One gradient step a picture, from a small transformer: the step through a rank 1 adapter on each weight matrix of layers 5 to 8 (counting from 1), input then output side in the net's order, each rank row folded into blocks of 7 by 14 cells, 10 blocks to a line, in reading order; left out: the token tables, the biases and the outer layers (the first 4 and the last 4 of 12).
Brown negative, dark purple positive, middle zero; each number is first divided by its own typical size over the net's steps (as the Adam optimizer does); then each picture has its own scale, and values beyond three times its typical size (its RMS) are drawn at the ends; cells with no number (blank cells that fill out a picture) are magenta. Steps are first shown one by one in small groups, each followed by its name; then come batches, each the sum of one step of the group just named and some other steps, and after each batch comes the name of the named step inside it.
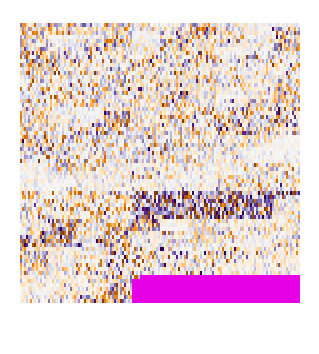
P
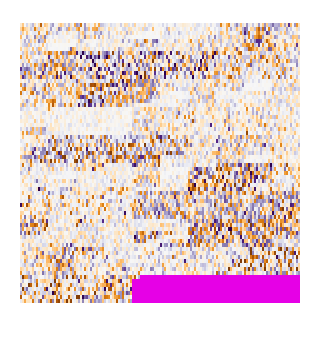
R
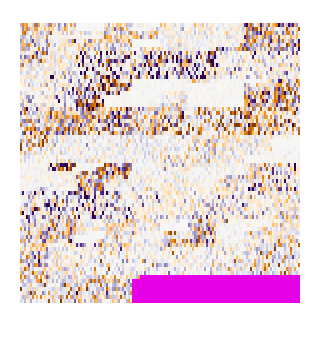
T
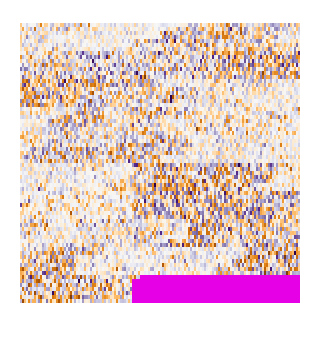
R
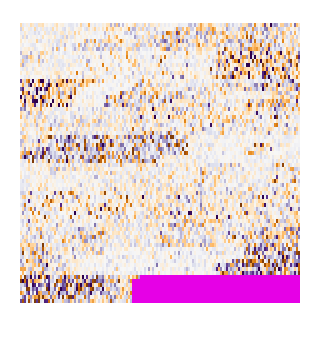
P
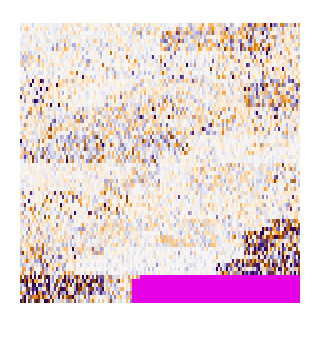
T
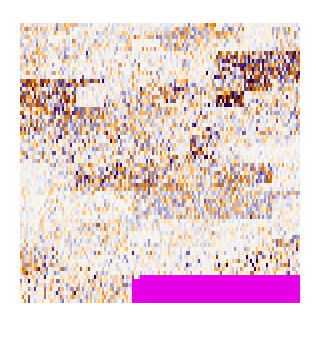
P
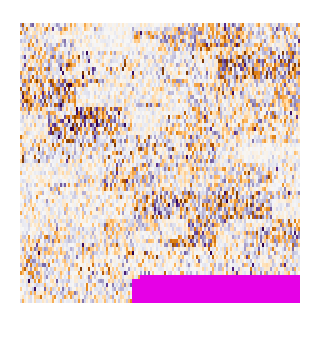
T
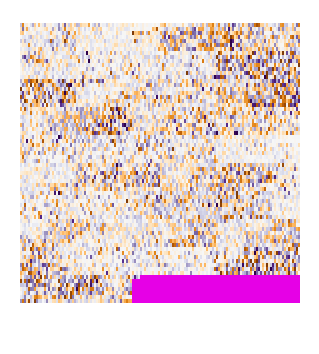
T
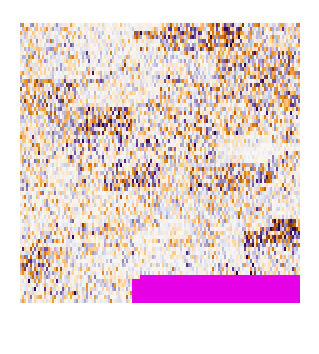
T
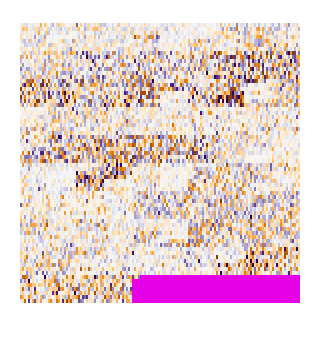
R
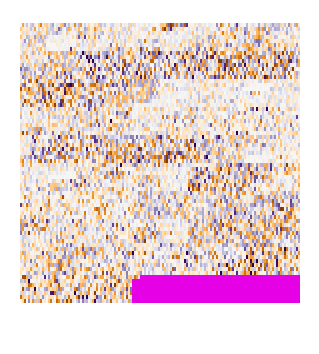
R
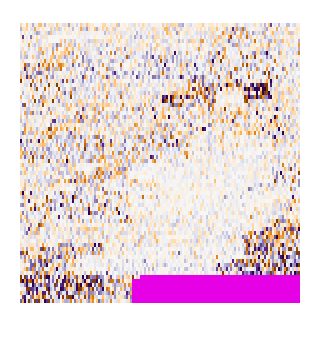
T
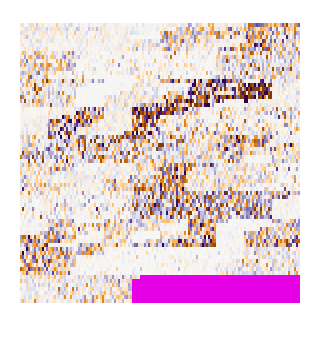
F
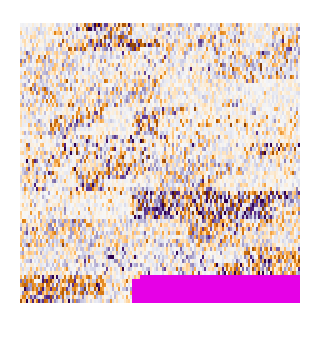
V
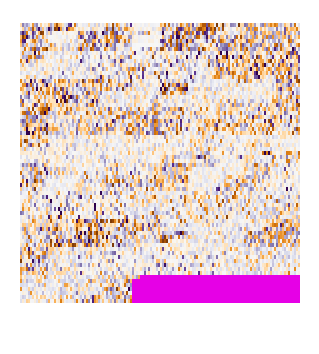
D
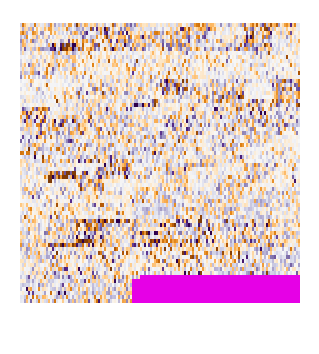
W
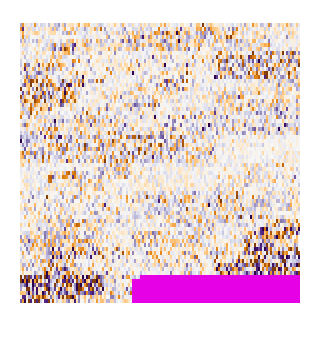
W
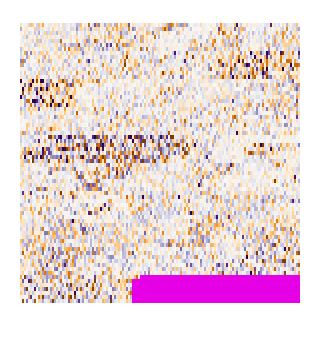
V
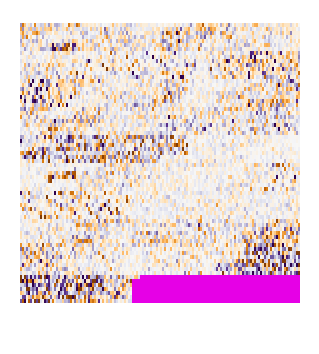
W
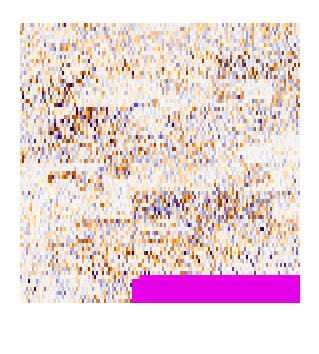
W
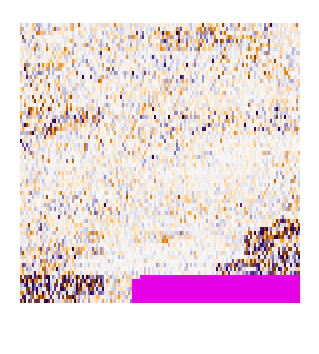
D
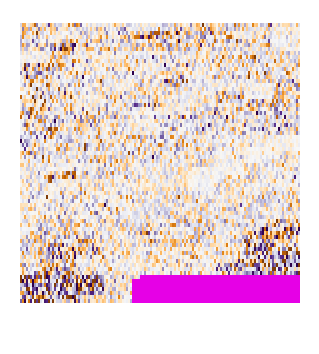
W
